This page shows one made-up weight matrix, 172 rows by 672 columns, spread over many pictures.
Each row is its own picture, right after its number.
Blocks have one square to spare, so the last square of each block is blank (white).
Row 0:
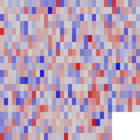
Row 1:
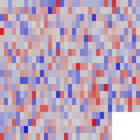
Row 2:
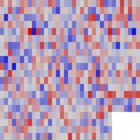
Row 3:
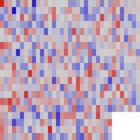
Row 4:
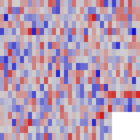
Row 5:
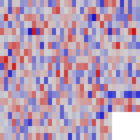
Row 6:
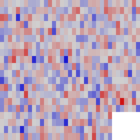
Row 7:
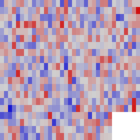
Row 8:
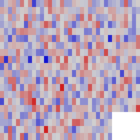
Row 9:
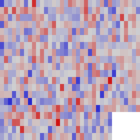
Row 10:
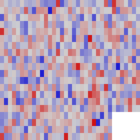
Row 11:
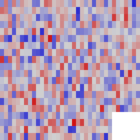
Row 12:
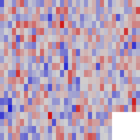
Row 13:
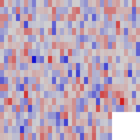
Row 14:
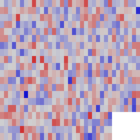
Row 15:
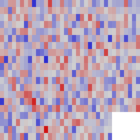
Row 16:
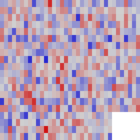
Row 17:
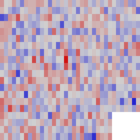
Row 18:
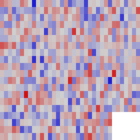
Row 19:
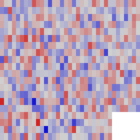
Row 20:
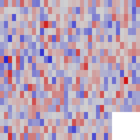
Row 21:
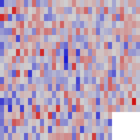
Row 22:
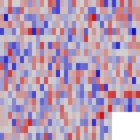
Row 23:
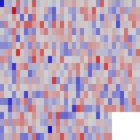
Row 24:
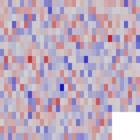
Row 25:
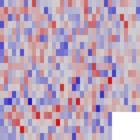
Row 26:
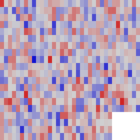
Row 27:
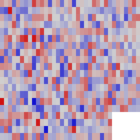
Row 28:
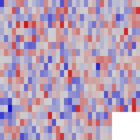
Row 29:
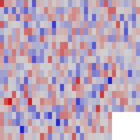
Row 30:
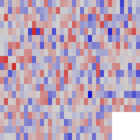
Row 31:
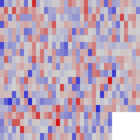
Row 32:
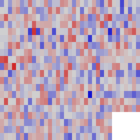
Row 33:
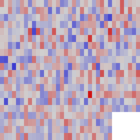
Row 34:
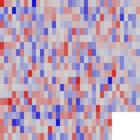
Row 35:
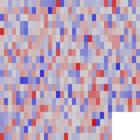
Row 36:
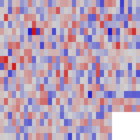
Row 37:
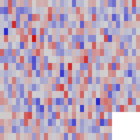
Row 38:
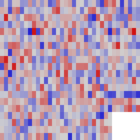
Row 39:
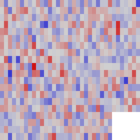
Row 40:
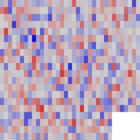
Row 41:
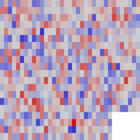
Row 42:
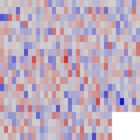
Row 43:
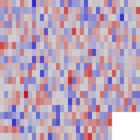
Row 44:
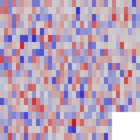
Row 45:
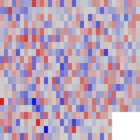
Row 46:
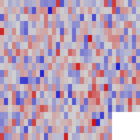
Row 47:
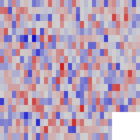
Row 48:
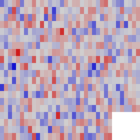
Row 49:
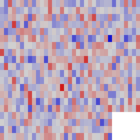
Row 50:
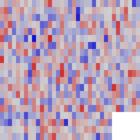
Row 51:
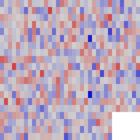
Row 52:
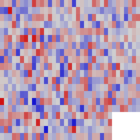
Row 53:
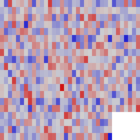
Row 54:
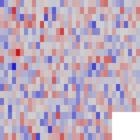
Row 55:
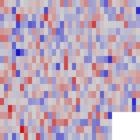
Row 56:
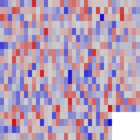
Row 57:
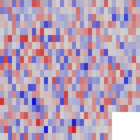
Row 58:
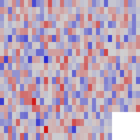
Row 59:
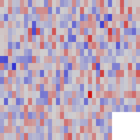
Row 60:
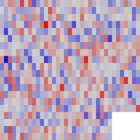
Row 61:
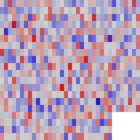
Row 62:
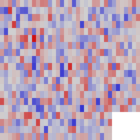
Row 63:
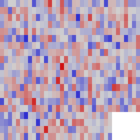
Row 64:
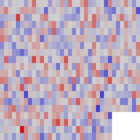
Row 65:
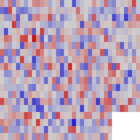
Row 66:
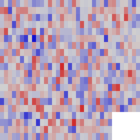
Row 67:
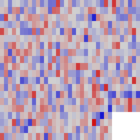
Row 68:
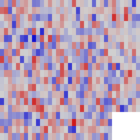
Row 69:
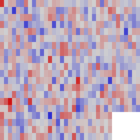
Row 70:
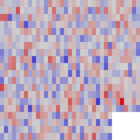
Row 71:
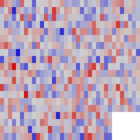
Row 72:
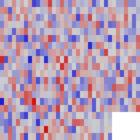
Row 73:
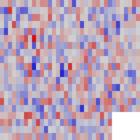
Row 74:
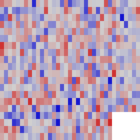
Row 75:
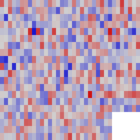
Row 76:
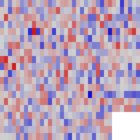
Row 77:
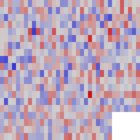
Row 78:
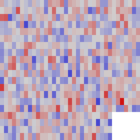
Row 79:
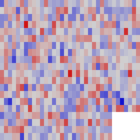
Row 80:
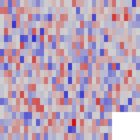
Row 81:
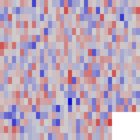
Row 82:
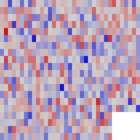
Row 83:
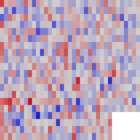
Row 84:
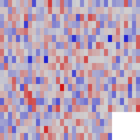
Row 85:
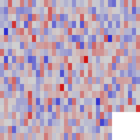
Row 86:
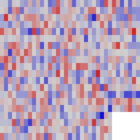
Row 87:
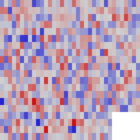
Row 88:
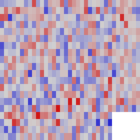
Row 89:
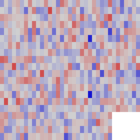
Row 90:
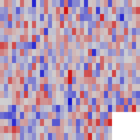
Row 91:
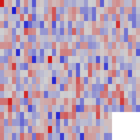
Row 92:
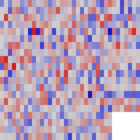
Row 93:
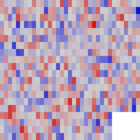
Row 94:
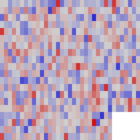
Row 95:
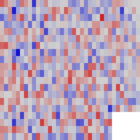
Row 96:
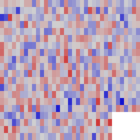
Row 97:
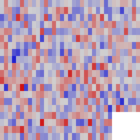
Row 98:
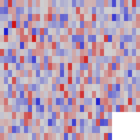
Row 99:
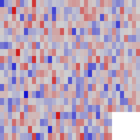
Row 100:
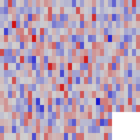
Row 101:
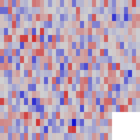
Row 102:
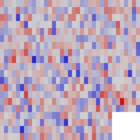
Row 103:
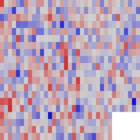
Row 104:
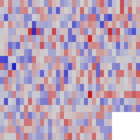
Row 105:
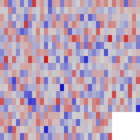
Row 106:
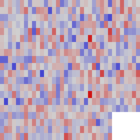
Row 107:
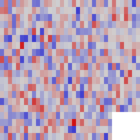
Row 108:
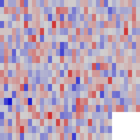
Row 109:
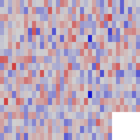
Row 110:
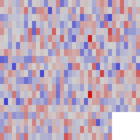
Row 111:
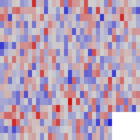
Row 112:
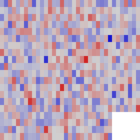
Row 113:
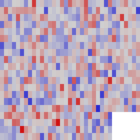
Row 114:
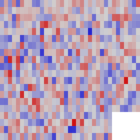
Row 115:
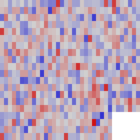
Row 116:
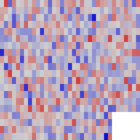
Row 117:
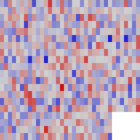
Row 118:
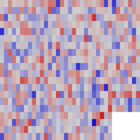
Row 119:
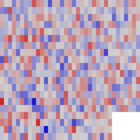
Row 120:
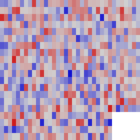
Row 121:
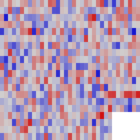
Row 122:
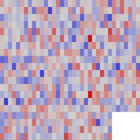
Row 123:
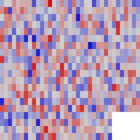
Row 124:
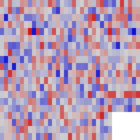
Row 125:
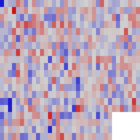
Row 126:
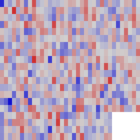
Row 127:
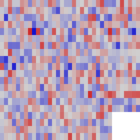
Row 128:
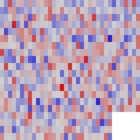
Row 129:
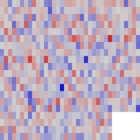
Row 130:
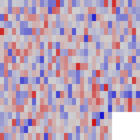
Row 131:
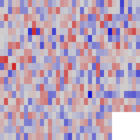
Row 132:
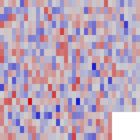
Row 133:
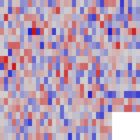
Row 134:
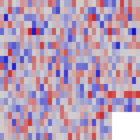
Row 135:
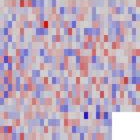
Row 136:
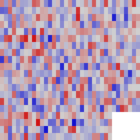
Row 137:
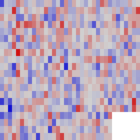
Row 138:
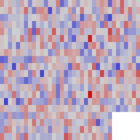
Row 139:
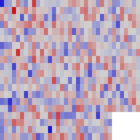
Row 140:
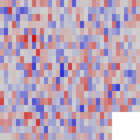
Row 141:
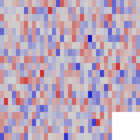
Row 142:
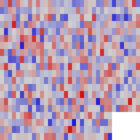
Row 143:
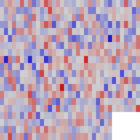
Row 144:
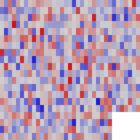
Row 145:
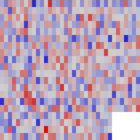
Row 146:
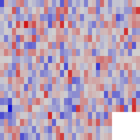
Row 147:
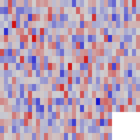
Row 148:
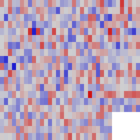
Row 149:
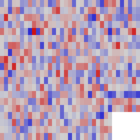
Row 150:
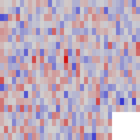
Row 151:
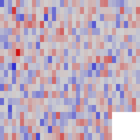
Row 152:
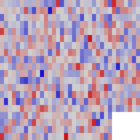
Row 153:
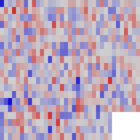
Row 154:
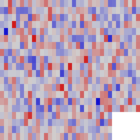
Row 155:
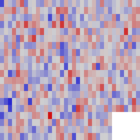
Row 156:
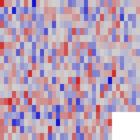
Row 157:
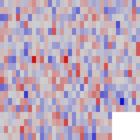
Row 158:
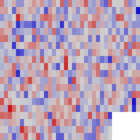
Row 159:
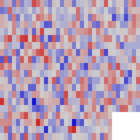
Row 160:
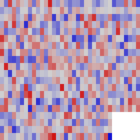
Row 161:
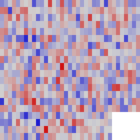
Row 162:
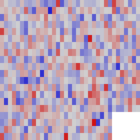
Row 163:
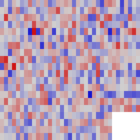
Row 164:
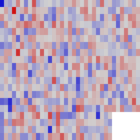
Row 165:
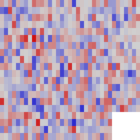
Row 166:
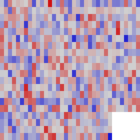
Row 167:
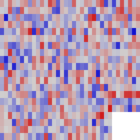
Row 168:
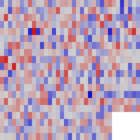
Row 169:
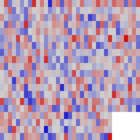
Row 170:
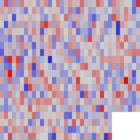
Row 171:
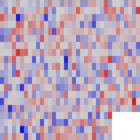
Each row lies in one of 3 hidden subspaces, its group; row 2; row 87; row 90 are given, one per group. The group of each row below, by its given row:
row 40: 87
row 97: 90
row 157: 90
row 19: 87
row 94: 2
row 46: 2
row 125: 90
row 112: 87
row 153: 90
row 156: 90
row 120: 90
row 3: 90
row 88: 90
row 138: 2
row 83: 90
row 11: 87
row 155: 90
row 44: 87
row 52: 87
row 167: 2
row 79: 90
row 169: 87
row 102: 90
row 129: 87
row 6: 90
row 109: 2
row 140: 87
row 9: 90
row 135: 87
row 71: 90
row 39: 87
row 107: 87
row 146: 90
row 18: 90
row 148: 2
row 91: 90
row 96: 90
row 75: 2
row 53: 87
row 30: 2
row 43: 90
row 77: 2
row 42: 90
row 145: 87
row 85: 87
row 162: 2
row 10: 2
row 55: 90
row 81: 90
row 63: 87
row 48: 90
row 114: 87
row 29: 90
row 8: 87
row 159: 87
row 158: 90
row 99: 90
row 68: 87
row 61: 87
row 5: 2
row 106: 2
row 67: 2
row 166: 87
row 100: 87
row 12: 90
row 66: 87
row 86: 2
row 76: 2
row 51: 2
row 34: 90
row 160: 87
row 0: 2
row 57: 87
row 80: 87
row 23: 90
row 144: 87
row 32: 2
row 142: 87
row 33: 2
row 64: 90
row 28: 90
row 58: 87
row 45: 87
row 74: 90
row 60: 87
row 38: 2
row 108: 90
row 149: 2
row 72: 87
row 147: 87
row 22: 2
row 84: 87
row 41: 87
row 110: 2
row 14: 90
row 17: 90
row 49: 87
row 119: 87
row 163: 2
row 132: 90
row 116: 87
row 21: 90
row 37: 87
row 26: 90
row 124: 2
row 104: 2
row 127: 2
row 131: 2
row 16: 87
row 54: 90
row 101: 87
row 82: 87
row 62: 87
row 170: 87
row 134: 2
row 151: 90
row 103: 90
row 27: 87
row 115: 2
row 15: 87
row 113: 90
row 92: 2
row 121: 2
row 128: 87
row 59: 2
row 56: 90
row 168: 2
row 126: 90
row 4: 2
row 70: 90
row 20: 87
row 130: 2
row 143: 87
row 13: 90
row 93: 90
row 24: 87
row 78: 90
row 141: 2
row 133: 2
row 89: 2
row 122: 2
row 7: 90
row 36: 2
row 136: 87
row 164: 90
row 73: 87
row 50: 87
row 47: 87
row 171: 90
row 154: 87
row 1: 2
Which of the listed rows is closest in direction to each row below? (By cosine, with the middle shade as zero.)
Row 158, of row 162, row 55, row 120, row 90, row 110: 55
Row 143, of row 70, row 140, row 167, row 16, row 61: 16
